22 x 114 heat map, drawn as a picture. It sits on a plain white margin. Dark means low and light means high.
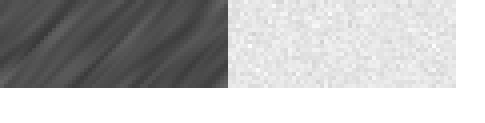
The table splits into one row of 2 panels. Panel 1,1: low, slanting up to the right, faint in contrast. Panel 1,2: very high, fine-grained, faint in contrast.
